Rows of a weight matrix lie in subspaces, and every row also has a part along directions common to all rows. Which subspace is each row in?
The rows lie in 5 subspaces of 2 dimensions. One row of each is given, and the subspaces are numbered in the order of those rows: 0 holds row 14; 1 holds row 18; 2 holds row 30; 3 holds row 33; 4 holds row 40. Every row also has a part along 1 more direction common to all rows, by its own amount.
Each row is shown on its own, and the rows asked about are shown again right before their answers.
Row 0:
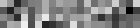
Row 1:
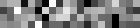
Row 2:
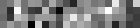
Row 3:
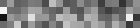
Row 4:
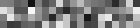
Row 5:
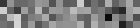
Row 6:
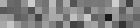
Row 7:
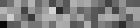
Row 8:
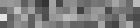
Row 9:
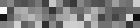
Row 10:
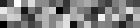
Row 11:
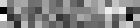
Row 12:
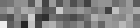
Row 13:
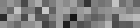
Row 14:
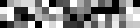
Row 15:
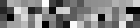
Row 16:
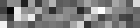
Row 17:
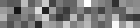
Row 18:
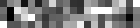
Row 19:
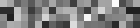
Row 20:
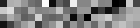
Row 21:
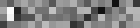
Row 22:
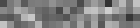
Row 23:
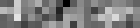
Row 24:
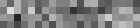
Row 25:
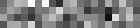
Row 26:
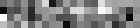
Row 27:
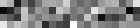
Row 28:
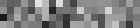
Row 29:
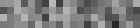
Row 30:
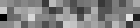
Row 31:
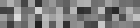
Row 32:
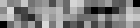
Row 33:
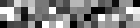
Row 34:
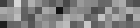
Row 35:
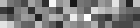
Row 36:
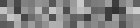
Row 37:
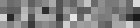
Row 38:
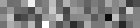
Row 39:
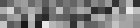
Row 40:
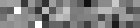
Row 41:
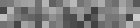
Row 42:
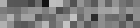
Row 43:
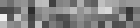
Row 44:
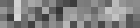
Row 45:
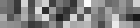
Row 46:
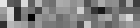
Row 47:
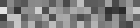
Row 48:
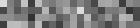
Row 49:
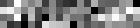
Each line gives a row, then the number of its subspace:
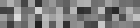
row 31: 1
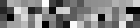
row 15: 0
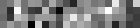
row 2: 3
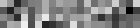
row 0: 3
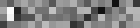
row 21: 1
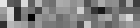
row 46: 1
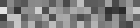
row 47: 2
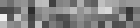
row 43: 2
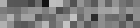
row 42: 0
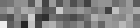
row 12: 3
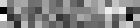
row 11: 2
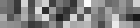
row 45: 4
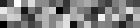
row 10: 3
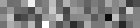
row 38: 0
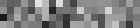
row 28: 4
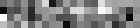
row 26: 2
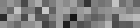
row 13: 4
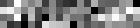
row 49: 3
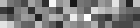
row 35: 0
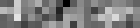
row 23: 3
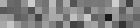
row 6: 0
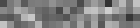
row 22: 1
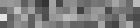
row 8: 4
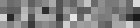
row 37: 4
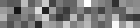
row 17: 4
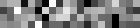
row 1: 4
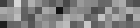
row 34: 3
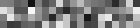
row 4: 0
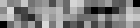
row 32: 1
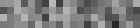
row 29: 4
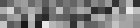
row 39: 3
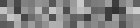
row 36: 2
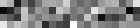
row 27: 3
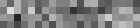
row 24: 2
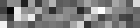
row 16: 1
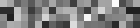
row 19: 1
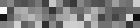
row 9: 2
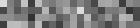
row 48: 1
